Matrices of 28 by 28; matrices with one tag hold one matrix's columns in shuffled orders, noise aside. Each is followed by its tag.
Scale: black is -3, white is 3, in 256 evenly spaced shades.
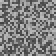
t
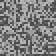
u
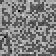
u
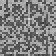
u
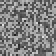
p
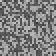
p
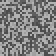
p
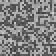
u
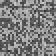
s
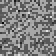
t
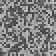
p
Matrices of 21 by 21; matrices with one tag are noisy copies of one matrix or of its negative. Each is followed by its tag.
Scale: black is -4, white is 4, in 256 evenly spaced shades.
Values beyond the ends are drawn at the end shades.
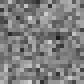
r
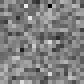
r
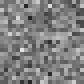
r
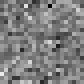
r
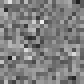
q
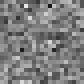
r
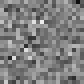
q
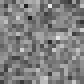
r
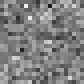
r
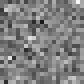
q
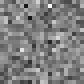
r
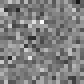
q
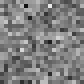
r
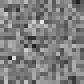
q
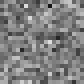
r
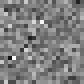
q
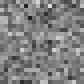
r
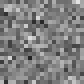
q
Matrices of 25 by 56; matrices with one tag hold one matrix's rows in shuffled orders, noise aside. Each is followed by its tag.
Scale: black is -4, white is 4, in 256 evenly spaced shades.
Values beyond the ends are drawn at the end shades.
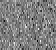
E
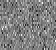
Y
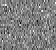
Y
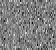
E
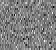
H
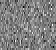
H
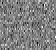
Y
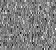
Y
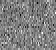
Y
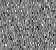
Y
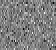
H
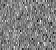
E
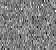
Y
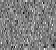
H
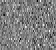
E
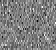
Y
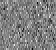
E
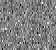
Y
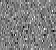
H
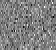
H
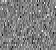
Y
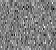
H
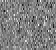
E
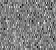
E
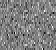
H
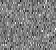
Y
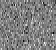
H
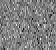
E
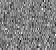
Y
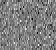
E
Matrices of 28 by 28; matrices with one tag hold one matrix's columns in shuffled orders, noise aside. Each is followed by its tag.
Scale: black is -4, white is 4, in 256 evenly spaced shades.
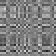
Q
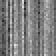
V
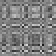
Q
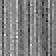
V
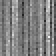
V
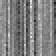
V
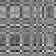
Q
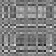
Q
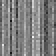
V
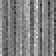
V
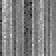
V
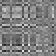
Q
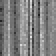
V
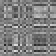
Q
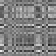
Q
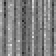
V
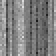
V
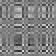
Q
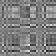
Q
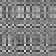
Q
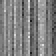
V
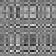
Q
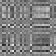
Q
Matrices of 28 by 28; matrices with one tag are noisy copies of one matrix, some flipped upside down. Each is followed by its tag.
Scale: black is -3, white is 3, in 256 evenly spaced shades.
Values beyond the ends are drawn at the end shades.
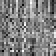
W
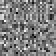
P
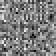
P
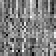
W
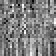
W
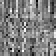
W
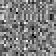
P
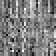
W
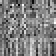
W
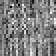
W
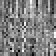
W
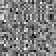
P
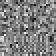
P
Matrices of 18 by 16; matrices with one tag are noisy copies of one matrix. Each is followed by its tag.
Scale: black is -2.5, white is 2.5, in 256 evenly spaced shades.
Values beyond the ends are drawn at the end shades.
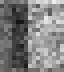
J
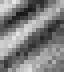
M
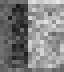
J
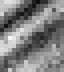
M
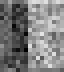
J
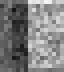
J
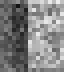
J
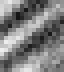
M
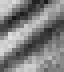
M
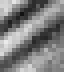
M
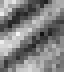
M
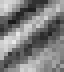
M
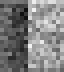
J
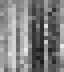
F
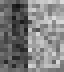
J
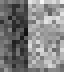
J
